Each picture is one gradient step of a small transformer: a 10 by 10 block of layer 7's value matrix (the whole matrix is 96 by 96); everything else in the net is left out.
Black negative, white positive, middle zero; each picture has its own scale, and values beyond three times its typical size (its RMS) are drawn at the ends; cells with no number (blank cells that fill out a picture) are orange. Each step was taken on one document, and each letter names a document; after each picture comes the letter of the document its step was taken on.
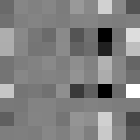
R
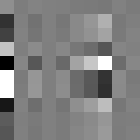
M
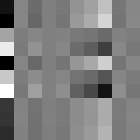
M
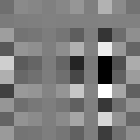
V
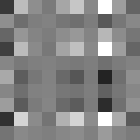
V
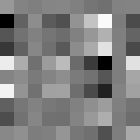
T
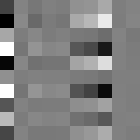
M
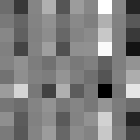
R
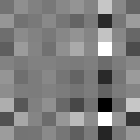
V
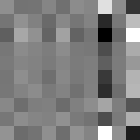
R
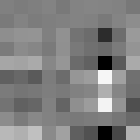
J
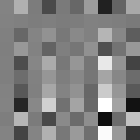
R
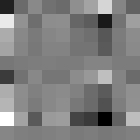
T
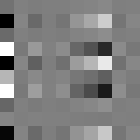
M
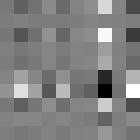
R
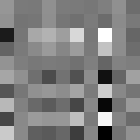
V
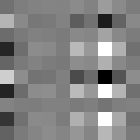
V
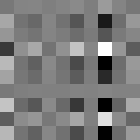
V
